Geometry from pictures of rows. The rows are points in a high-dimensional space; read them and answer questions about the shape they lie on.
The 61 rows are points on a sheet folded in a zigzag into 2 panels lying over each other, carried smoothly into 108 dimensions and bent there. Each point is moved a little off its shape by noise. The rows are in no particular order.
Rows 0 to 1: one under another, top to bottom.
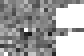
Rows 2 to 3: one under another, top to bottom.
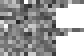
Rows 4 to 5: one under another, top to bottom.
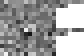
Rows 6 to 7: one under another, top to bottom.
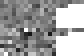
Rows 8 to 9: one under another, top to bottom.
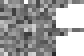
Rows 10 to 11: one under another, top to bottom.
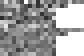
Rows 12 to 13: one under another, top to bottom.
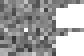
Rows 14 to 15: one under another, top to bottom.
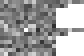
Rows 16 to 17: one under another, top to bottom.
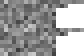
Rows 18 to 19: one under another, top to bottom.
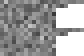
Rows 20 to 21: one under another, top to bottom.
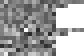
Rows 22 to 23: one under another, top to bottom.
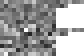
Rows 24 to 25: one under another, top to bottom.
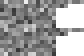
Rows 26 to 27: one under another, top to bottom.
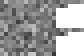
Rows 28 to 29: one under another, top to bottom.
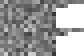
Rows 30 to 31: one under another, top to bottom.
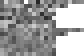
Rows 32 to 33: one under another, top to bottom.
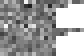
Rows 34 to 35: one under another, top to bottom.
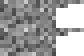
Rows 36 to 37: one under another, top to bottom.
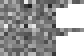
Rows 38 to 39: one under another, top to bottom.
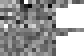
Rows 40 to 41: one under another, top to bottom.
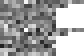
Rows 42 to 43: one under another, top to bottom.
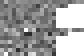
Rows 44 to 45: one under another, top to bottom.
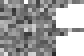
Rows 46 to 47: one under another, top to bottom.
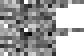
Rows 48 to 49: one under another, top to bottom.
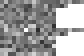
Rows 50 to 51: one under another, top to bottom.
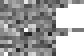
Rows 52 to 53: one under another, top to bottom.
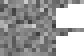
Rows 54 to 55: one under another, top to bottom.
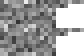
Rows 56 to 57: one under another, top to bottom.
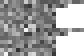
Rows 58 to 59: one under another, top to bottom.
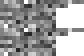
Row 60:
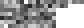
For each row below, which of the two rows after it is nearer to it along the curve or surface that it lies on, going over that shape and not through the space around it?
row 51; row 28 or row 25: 25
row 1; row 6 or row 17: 17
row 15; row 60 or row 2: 60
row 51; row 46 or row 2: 46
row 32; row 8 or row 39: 39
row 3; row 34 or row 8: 34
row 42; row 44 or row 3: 3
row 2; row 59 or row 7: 7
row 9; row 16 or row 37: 37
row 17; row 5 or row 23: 23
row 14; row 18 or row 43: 43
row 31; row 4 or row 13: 13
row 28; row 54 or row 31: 54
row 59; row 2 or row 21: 21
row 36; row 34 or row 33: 34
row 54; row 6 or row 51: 51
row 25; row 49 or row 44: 49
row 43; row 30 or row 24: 30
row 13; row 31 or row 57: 31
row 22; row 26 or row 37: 37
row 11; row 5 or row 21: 21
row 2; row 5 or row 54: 5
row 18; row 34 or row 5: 34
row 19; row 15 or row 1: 15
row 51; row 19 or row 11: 11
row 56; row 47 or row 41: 47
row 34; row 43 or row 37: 43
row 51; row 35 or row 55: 35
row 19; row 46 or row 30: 30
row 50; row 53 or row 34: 34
